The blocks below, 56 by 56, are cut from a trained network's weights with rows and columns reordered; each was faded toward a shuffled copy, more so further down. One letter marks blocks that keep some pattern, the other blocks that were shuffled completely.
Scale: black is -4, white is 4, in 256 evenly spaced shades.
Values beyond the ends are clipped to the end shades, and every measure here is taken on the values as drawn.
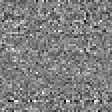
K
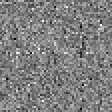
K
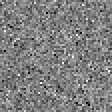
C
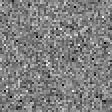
C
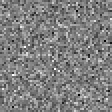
C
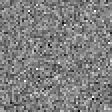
C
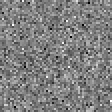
C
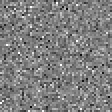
C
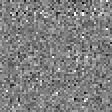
K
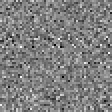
K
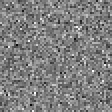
C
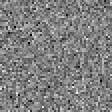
C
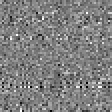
K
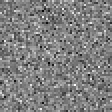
C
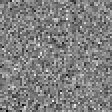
C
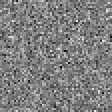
C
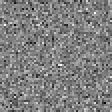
K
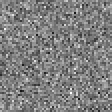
C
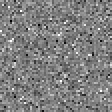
C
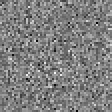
K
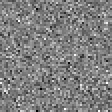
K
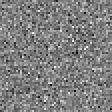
C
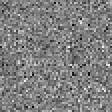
K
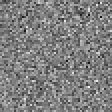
K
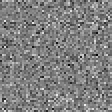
K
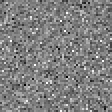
C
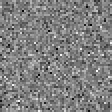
C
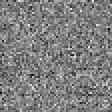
K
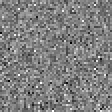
C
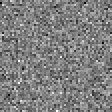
C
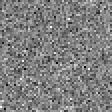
C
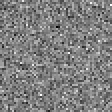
C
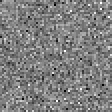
C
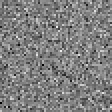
C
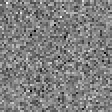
C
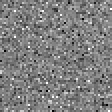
C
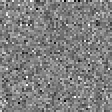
K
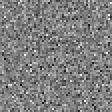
C
